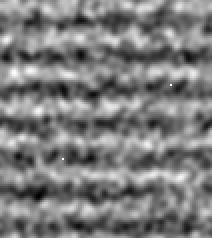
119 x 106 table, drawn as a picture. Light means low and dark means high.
There are two isolated cells, each far lower than the cells round it. Horizontal stripes repeat 7 times down the table. The top left is the ninth with the lowest average.
